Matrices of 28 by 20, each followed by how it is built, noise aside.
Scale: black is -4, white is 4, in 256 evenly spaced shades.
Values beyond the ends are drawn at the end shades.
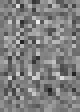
low rank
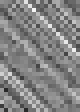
Toeplitz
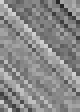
Toeplitz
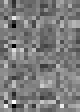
low rank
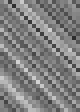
Toeplitz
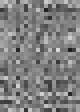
low rank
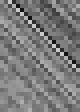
Toeplitz
